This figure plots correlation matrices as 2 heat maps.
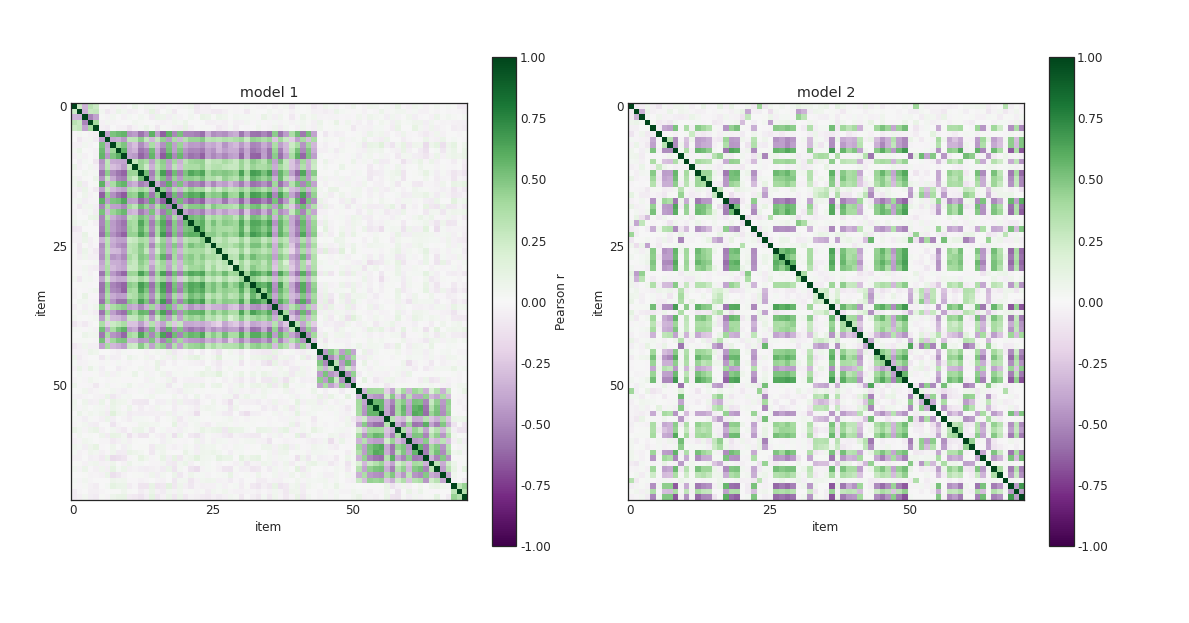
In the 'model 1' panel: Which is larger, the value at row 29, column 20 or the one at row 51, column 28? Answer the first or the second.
the first
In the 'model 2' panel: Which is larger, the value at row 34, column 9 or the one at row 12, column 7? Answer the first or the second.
the first
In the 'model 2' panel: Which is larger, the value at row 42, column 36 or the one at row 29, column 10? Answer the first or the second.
the second
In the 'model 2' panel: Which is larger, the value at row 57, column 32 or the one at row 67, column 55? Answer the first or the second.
the first
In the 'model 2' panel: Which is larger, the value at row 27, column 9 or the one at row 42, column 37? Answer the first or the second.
the second
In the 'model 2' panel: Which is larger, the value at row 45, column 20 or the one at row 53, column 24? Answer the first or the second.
the second
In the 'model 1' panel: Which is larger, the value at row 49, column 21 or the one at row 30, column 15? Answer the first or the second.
the second
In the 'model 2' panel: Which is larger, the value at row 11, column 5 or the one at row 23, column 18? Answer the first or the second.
the first
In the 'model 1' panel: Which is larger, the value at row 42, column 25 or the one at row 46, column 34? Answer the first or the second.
the second
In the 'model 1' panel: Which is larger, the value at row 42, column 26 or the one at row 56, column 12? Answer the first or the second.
the second
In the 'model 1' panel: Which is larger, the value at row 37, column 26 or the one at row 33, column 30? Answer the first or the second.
the second
